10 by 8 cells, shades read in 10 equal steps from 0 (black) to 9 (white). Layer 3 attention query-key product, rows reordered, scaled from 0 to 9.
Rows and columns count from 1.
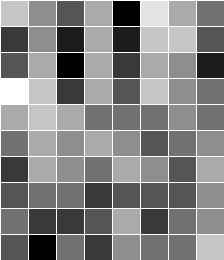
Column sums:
43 48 32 45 35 49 46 44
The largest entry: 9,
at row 4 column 1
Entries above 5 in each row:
4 3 3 4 3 2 3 0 1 1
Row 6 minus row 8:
1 2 1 4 2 0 1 0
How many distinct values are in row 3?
6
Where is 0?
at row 1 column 5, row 3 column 3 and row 10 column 2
